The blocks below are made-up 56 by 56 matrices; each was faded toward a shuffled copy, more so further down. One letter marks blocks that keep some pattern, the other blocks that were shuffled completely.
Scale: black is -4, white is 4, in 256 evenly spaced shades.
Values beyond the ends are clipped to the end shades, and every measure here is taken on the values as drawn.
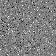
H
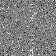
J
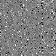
J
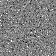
H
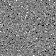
J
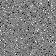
H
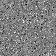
H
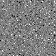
J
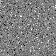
H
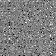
J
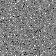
H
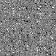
J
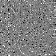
J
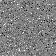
H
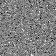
H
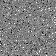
H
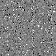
J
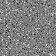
J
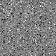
J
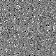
J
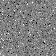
H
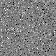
H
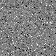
H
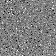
H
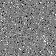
H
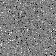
H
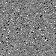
H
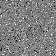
H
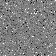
H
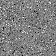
H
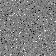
H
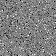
H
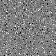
J
